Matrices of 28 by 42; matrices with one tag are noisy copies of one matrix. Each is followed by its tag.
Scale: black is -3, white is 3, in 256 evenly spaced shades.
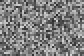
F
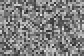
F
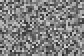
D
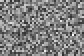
D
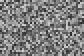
D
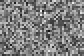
F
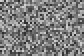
D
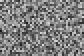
D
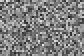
D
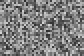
F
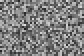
D
